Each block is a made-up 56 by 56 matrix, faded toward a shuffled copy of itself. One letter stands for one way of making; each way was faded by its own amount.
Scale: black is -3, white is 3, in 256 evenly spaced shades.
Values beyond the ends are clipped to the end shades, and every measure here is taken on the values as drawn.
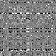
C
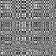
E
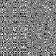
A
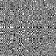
A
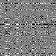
C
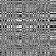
E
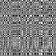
E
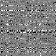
C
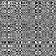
E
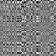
E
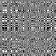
E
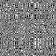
A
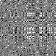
A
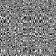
A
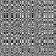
E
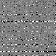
C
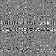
C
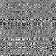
C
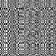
E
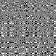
C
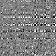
C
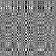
E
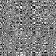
A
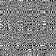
C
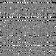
C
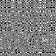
C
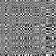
E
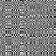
E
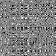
A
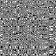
A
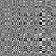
E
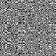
A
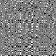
A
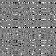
C
